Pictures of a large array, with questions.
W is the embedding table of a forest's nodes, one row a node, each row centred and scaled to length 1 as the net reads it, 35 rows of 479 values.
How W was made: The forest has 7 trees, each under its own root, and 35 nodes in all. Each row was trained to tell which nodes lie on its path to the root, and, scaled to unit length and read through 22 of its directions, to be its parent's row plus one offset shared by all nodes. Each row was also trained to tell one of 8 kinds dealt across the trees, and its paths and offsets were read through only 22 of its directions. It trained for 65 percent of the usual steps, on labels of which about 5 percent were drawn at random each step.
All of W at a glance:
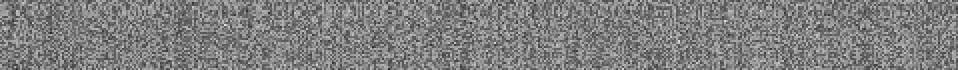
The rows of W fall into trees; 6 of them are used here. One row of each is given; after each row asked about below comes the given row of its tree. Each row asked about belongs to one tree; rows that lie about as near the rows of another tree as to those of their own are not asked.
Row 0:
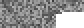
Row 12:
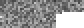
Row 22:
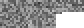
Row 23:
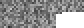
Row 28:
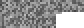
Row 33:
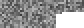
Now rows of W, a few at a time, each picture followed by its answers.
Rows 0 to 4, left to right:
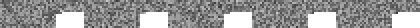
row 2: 12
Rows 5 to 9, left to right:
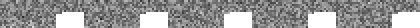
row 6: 23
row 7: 28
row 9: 12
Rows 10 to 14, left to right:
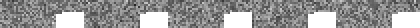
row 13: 12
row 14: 28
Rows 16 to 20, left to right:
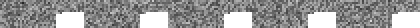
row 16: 33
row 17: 0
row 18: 23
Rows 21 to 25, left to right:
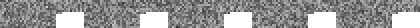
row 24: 0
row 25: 23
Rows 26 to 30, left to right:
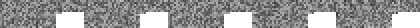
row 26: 28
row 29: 33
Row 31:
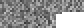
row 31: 23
